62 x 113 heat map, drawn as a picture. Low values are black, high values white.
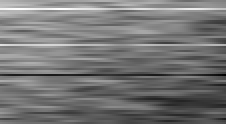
Values rise toward the top left. Streaks run across, left to right. Rows 5, 23 and 38 stand out from the rest. The top left is the ninth with the highest average. The ninth with the lowest average is the bottom right.
